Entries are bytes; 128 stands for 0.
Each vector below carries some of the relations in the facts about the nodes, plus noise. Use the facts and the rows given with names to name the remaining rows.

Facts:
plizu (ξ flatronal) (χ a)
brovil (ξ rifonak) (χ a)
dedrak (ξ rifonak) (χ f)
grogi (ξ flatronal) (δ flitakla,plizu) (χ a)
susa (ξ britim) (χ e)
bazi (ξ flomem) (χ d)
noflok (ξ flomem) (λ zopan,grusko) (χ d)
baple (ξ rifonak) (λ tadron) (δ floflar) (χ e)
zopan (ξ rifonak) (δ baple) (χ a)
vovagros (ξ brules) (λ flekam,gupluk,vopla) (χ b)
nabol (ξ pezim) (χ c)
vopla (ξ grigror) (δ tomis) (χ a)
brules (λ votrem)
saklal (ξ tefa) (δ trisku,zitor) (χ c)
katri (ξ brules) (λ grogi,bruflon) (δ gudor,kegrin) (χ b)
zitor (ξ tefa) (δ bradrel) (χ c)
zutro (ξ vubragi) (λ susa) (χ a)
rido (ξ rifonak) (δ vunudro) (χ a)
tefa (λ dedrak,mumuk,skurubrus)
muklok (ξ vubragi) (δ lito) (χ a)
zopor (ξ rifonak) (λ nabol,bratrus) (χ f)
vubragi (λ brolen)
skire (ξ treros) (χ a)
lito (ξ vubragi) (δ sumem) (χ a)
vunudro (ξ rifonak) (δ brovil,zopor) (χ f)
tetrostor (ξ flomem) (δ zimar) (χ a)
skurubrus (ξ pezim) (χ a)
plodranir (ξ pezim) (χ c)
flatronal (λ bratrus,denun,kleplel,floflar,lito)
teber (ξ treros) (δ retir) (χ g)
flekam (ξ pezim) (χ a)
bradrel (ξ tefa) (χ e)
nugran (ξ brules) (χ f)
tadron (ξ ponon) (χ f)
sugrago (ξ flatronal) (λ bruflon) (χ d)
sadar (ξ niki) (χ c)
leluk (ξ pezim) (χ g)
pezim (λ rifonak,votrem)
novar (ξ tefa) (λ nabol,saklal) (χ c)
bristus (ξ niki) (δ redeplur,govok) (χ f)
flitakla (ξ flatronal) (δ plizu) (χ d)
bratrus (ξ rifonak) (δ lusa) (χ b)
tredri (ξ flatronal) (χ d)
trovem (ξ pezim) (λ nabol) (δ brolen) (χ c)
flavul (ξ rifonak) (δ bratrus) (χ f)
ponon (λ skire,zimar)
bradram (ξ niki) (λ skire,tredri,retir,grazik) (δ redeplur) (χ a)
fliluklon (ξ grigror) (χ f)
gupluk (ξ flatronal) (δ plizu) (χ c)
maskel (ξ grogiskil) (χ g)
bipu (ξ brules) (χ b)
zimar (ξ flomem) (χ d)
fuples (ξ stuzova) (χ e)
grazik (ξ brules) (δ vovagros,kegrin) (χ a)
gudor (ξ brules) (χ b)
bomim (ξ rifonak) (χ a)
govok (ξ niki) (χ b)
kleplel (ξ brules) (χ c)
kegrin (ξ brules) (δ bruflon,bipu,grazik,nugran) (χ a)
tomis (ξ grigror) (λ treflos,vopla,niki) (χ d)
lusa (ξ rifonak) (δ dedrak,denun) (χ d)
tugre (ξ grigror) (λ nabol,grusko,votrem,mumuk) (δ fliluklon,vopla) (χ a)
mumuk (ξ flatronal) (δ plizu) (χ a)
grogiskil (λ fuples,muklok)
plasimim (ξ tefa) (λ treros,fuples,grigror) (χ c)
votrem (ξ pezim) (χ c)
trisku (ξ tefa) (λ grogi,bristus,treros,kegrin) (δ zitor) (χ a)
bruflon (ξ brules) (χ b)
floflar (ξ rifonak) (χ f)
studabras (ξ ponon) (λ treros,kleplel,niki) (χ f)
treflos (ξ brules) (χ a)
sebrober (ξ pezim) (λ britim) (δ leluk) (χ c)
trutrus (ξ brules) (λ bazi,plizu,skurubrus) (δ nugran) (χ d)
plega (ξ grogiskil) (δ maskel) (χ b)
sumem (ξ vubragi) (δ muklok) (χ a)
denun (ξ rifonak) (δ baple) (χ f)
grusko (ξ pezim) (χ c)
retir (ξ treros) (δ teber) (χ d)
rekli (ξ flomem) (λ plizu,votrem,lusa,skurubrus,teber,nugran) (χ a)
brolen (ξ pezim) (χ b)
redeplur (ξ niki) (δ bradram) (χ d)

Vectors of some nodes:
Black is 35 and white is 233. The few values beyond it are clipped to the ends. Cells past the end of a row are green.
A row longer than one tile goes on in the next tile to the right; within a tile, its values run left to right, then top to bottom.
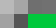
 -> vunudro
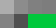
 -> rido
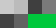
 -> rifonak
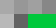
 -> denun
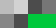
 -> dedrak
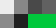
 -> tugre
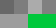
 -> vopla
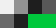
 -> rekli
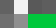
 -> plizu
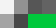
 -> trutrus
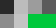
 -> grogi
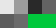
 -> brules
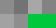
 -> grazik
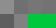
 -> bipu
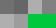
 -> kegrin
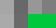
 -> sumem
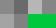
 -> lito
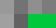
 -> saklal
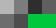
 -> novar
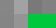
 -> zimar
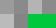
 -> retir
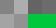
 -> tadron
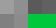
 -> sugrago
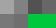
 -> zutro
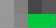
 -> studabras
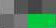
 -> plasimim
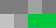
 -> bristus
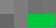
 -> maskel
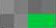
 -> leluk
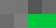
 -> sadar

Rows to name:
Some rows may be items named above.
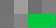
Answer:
nabol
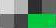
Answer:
zopor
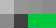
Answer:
zopan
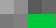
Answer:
sugrago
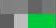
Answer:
grigror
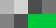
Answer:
dedrak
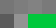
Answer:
brolen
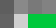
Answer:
treros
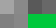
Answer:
sugrago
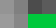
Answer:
studabras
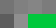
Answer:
brolen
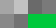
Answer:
bazi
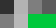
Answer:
gupluk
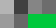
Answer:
trisku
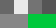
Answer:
mumuk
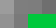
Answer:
tetrostor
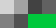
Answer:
noflok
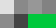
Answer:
baple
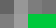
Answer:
skire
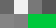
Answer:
mumuk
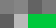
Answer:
grigror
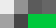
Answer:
trutrus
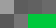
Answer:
vovagros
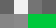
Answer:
mumuk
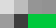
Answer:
lusa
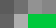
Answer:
bruflon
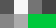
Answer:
flitakla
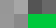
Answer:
fliluklon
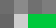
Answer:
niki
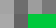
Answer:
sumem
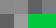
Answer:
britim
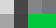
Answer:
bradram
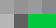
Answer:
denun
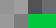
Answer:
fliluklon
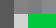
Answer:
treros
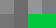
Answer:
plega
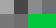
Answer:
katri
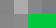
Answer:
susa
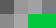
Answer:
fuples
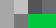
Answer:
nugran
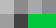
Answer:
teber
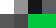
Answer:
tefa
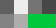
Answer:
flitakla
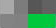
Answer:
tomis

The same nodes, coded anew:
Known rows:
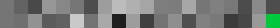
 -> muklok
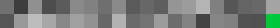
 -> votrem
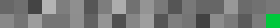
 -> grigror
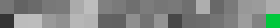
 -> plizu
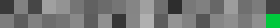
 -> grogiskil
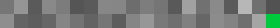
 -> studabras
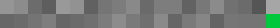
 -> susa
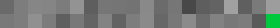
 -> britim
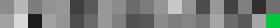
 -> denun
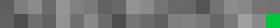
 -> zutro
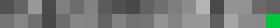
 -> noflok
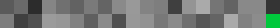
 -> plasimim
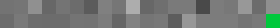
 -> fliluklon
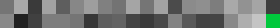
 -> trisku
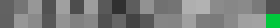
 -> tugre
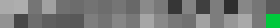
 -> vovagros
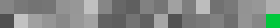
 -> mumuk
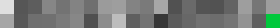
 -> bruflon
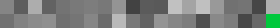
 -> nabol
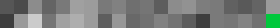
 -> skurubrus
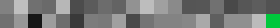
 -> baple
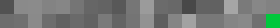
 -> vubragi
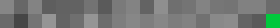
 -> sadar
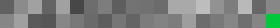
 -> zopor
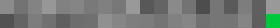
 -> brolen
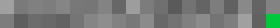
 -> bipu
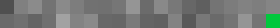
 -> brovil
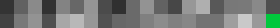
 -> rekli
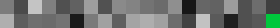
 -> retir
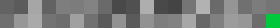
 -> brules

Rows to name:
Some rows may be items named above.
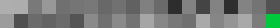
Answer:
vovagros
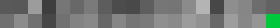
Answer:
noflok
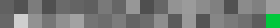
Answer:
dedrak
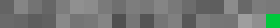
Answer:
tetrostor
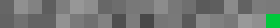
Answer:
tetrostor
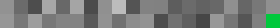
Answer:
treros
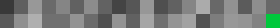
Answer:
pezim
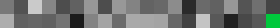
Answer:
retir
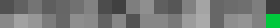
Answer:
trutrus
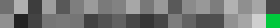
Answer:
trisku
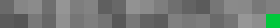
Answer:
zutro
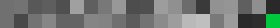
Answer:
redeplur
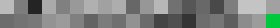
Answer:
grogi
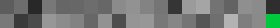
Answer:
plasimim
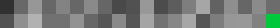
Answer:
pezim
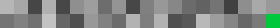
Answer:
gupluk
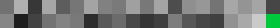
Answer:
trisku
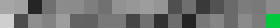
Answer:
kegrin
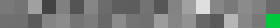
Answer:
novar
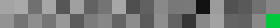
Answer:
vopla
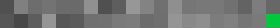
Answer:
sebrober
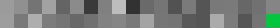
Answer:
niki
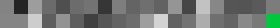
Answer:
teber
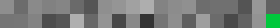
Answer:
sumem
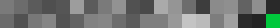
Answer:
redeplur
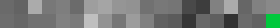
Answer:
skire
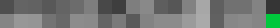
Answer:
trutrus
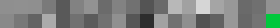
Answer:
saklal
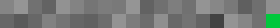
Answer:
bradrel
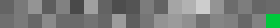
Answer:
trovem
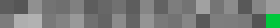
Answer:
rifonak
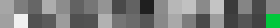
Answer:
bratrus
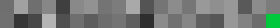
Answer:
zitor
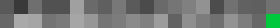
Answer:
bazi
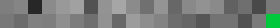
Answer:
fuples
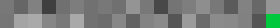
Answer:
nugran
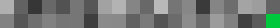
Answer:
bristus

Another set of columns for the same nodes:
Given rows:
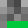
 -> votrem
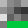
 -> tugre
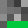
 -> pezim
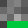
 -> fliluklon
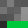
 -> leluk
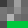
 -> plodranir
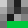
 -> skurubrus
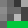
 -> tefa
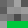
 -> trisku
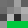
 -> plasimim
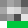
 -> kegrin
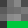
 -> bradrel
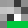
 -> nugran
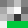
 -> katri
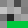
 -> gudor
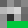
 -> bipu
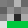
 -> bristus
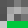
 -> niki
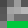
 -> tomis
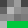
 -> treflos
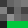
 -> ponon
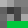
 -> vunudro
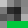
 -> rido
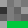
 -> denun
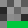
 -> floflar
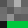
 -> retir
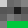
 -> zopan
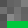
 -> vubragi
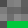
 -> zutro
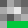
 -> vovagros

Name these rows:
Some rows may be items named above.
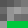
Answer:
flatronal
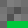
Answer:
sumem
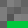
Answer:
sumem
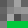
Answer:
sugrago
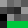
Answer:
baple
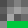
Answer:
grogiskil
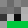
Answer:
gupluk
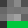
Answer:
bradrel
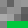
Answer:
trovem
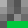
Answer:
bazi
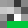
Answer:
nugran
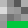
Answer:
trutrus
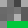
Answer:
rifonak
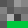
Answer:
sebrober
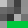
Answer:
zopor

